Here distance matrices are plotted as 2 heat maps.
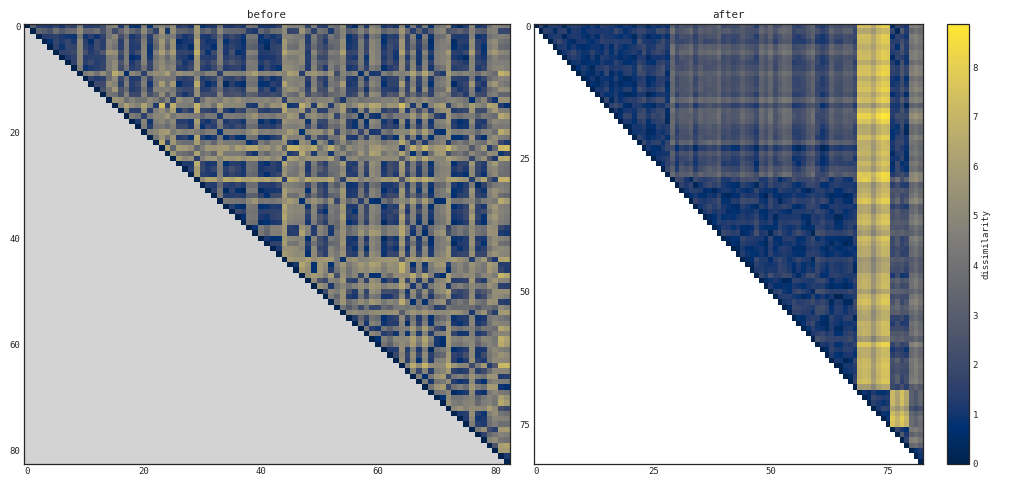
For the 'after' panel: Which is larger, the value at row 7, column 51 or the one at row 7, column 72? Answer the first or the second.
the second
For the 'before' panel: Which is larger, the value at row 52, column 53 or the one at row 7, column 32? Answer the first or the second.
the first
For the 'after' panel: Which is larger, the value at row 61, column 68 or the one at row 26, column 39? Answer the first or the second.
the second
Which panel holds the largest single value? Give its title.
after
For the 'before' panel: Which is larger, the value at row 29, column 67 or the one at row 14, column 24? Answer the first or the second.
the first
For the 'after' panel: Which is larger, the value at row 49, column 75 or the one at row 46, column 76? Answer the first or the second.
the first
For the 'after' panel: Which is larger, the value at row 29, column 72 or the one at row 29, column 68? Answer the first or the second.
the first
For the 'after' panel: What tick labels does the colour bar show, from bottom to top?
0, 1, 2, 3, 4, 5, 6, 7, 8
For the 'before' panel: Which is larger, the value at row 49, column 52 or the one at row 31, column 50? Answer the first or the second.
the second
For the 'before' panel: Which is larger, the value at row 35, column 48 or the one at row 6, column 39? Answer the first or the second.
the second
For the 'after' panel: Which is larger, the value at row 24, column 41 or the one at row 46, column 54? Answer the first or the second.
the first
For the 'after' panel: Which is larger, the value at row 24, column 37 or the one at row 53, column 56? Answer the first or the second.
the first
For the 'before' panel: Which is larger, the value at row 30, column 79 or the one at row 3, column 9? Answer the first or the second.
the second
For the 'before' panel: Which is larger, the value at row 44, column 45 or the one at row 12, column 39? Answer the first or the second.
the first
